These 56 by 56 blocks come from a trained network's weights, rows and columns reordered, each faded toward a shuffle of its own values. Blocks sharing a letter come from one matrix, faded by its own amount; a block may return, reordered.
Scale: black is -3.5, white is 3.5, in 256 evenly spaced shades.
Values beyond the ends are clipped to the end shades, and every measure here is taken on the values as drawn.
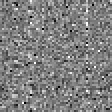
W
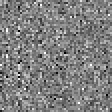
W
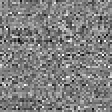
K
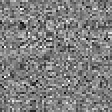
K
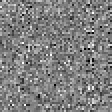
W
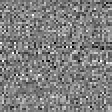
K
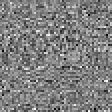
K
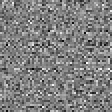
K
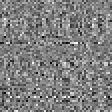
K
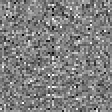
W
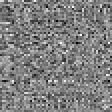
K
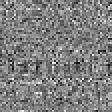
K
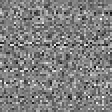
K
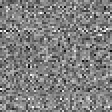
K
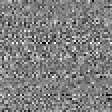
K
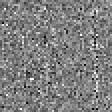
W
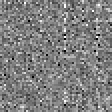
W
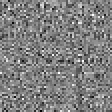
K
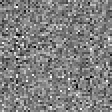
W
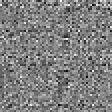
K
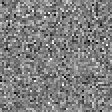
W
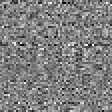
K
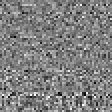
K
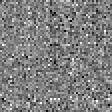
W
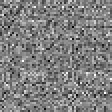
K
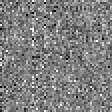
W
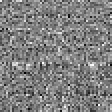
K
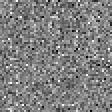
W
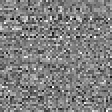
K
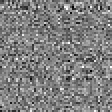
K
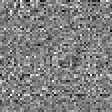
K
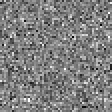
W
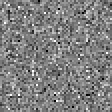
W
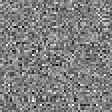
K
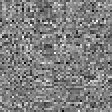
K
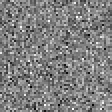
W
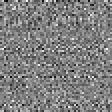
K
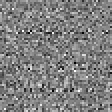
K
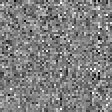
W
